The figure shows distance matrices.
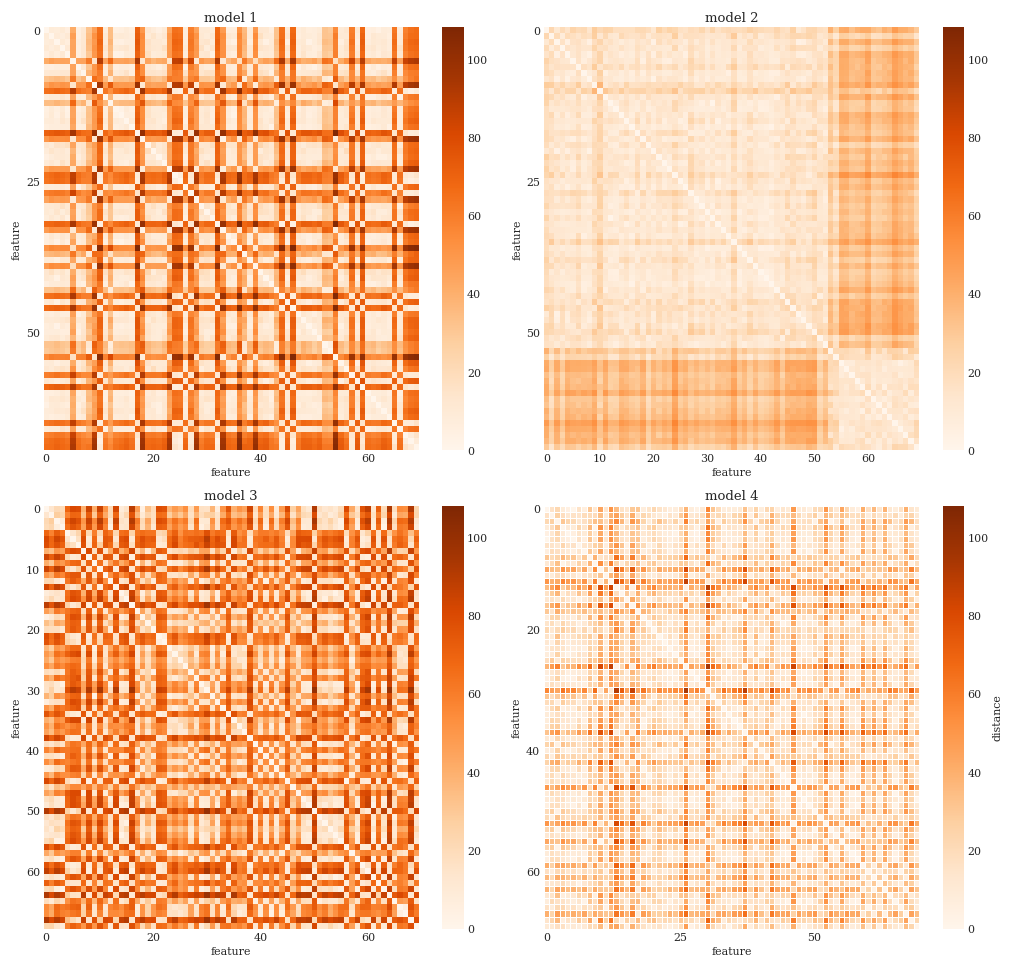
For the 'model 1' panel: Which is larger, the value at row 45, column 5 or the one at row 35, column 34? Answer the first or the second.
the first
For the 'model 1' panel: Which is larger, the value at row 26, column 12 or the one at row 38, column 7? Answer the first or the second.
the first
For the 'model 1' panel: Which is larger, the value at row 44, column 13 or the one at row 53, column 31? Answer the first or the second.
the first
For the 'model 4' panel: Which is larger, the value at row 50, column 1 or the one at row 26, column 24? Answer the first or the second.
the second
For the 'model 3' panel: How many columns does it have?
70
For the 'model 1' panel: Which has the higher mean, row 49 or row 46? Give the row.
46
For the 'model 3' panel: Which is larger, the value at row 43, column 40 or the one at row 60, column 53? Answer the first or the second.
the second
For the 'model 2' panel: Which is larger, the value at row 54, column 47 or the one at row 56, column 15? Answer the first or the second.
the second
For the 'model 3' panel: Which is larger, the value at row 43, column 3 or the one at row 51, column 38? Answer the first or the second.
the second
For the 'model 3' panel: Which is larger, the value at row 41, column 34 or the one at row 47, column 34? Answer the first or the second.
the second
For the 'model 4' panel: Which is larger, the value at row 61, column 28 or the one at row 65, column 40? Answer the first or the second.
the first
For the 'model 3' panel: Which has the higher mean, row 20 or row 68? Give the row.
68
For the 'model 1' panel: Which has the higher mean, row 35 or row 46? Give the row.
46
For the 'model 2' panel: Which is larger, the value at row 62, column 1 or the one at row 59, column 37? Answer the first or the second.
the second
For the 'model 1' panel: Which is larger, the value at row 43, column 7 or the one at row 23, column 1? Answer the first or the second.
the second
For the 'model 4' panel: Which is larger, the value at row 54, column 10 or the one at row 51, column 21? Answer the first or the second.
the first
